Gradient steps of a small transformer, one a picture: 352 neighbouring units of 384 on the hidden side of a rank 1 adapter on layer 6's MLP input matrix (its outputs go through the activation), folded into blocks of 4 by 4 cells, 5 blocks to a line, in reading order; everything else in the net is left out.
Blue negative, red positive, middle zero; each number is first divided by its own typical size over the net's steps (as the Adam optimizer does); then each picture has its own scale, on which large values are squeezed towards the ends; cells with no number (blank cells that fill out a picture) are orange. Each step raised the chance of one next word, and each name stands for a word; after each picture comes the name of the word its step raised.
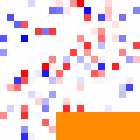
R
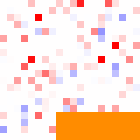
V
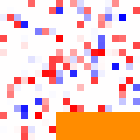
V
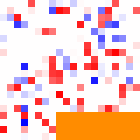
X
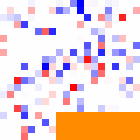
R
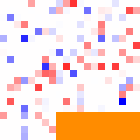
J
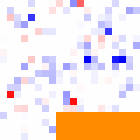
J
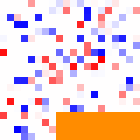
X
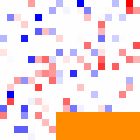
J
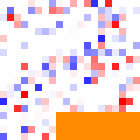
R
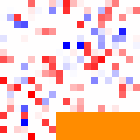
X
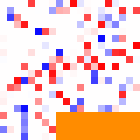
J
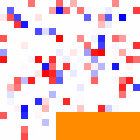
V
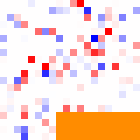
R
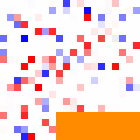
R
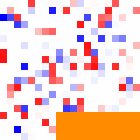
X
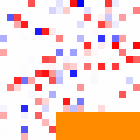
J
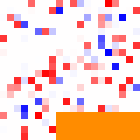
V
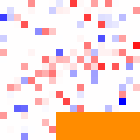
J
